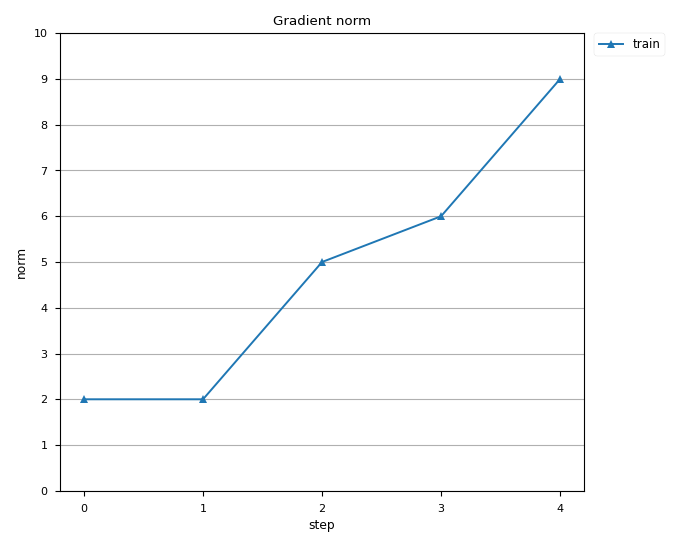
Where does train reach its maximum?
4
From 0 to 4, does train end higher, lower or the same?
higher
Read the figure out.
Title: Gradient norm
x-axis: step, ticks 0 1 2 3 4
y-axis: norm, ticks 0 1 2 3 4 5 6 7 8 9 10
Legend: train
Values:
train: 2 2 5 6 9
